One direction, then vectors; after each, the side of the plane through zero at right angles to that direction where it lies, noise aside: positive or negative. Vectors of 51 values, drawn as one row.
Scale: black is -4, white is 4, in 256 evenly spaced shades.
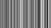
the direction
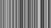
negative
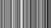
positive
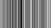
negative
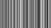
positive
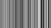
negative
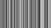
positive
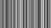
positive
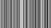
positive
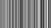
negative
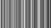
negative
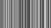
negative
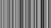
negative
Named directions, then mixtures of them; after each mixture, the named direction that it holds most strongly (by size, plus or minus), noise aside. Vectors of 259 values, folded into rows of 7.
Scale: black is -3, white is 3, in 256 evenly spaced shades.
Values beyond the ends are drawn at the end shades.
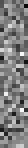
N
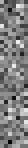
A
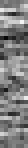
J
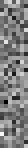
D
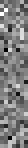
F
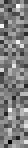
A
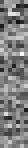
A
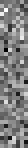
F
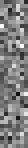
A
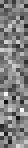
N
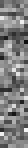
J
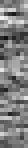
J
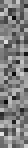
D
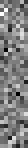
F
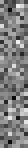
A
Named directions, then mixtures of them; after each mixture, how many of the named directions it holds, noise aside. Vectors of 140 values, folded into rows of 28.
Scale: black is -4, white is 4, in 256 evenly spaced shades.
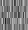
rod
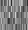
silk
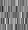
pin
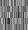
two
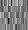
two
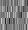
three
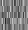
one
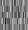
one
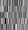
three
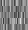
two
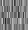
one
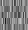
one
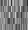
one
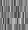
two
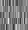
three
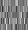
one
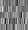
one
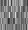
one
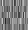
one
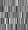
one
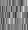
two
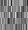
one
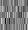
three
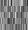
one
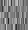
two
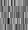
three
